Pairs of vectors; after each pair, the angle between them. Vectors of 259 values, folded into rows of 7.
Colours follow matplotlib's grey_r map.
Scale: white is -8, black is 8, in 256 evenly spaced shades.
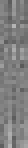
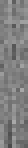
nearly opposite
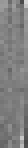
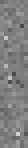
orthogonal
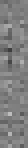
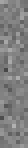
partly opposed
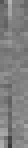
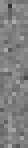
partly opposed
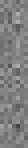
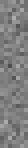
partly aligned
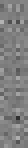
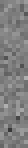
partly aligned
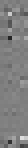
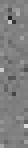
orthogonal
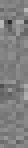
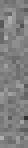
partly opposed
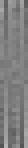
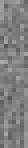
partly aligned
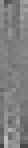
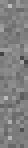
orthogonal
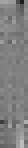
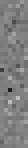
orthogonal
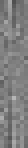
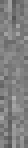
nearly parallel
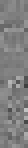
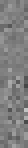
nearly parallel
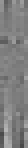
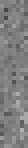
orthogonal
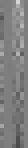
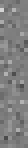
orthogonal
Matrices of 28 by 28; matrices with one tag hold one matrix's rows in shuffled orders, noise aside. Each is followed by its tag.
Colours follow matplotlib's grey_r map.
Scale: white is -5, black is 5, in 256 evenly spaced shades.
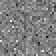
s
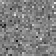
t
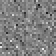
s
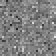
t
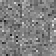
t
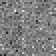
t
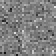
t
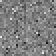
s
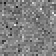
t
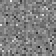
s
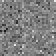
t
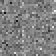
t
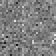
t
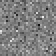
s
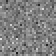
s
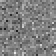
t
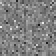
s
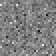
s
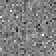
s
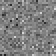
t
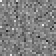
s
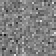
t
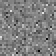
s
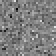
t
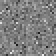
s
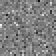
s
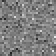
t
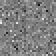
s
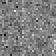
t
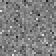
s
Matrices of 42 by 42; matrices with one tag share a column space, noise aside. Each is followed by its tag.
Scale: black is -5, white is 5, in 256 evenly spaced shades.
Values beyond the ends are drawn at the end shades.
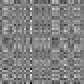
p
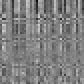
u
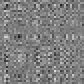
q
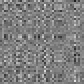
q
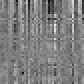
u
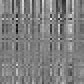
u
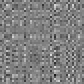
q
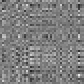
q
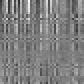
u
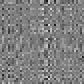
p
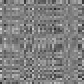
p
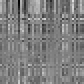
u
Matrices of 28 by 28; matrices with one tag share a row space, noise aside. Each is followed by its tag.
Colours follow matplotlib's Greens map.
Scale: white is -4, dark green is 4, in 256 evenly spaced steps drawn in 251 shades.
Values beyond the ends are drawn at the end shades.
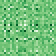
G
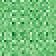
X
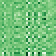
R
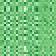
G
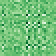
R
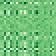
G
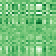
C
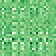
X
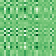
G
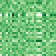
C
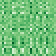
X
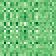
G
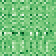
X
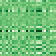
C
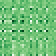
X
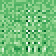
R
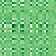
X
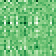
G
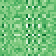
R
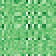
R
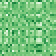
C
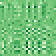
R
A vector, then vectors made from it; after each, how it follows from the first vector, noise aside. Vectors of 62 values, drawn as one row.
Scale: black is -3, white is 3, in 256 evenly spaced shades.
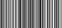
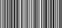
negated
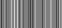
partly zeroed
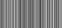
shrunk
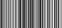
copied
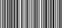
negated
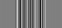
partly zeroed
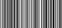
negated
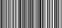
copied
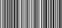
negated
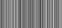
shrunk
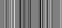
partly zeroed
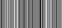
partly zeroed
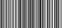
copied
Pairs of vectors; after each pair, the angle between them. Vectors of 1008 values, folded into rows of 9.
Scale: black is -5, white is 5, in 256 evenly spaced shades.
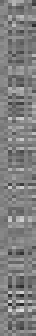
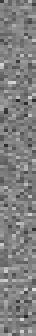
orthogonal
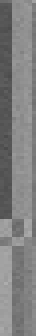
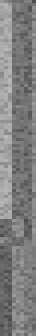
nearly opposite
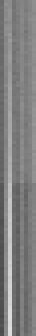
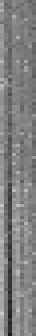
nearly opposite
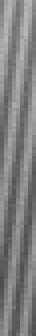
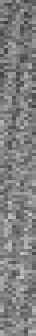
partly opposed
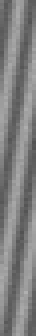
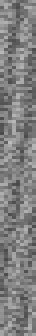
partly opposed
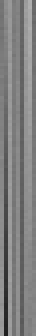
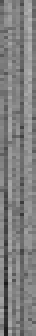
nearly parallel
